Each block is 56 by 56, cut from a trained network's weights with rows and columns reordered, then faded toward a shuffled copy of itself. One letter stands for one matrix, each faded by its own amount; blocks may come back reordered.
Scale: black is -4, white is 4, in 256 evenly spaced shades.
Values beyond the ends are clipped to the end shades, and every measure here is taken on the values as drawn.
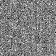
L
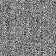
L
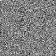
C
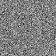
C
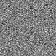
C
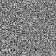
C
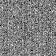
L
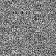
C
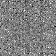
L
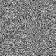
C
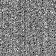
L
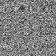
C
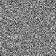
C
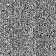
L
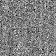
L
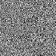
C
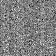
L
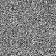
C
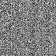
L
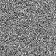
C
